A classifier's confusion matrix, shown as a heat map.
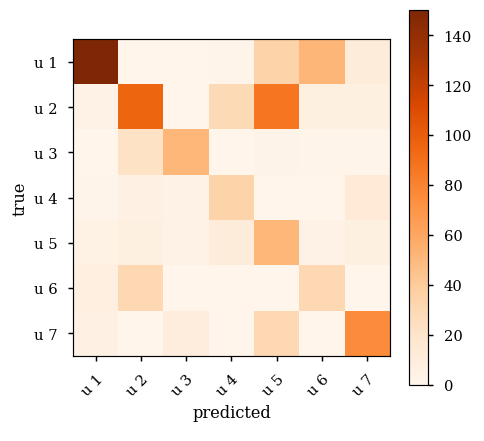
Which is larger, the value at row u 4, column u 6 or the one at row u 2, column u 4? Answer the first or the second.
the second
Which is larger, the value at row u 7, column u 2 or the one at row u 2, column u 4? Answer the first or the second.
the second
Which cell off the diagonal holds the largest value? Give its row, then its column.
u 2, u 5
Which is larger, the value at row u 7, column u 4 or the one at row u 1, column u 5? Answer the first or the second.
the second
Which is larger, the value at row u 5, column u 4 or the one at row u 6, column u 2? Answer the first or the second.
the second
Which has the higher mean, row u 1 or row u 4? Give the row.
u 1
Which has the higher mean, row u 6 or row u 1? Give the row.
u 1
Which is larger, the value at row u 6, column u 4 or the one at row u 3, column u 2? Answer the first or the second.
the second
